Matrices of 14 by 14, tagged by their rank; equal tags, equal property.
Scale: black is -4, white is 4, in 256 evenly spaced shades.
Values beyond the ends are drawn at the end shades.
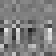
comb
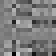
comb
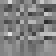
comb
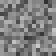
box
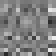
comb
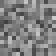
box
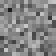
box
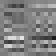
comb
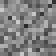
box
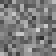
box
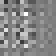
comb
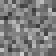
box
